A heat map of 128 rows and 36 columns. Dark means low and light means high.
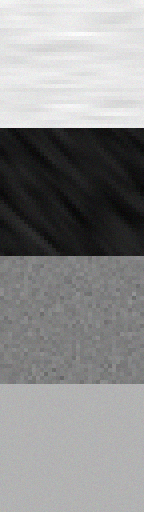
The table splits into 4 rows of 1 panel. Panel 1,1: very high, streaked across, faint in contrast. Panel 2,1: very low, slanting down to the right, faint in contrast. Panel 3,1: middling, fine-grained, faint in contrast. Panel 4,1: high, flat.
